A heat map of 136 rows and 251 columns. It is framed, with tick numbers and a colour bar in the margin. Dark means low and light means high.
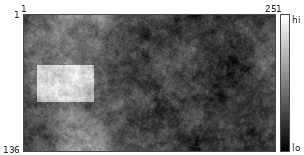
Ninth with the highest average: middle left. Average level on the scale: 30%. Roughest part: middle left. Odd patch: higher, in the middle left. Histogram: skewed, a long tail of high values.
